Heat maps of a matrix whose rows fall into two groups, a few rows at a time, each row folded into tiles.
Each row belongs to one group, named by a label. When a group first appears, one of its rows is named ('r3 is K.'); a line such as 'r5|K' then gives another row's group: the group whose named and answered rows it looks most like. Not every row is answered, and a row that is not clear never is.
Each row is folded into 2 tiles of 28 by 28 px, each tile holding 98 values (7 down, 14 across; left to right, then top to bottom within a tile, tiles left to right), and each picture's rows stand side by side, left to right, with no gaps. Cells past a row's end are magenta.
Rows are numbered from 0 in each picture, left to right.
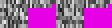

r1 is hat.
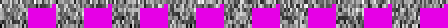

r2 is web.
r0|web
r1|web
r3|web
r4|hat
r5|hat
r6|web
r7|hat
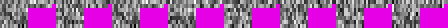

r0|web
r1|hat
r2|web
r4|hat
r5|hat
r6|hat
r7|web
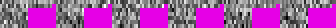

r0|web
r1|web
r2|hat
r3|hat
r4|web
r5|hat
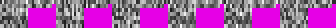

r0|web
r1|hat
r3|web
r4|web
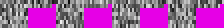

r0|hat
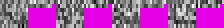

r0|web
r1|hat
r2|web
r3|hat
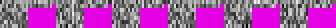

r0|web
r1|hat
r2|hat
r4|web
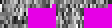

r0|web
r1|hat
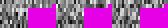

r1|web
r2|hat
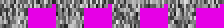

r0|hat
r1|hat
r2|web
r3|hat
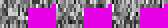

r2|web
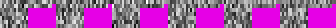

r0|hat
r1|hat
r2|web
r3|hat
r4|web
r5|hat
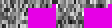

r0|hat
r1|web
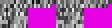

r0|hat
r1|hat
